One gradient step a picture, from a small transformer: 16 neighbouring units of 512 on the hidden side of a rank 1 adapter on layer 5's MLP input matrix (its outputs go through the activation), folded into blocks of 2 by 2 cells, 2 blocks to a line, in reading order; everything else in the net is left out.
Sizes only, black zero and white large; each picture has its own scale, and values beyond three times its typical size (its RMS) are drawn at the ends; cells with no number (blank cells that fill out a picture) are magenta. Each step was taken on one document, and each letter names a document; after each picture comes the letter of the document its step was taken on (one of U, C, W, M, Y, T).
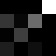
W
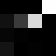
W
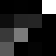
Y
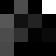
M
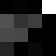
Y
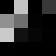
M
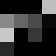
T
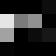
T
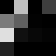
M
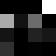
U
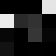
U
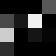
T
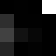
Y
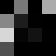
M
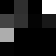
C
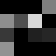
U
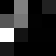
M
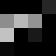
T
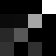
W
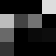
T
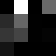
M
